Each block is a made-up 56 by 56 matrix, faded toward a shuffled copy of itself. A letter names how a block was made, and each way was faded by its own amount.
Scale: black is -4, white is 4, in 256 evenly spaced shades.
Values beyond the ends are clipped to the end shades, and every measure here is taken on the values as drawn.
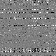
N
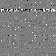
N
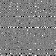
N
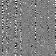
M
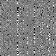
M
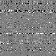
N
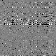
N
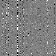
M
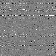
N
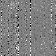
M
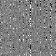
M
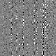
M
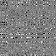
N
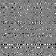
N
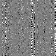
M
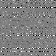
N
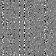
M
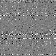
N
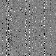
M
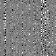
M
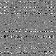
N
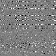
N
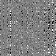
M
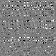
N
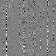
M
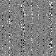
M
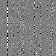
M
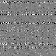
N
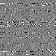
N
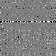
N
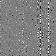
M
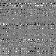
N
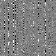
M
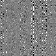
M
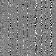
M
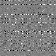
N
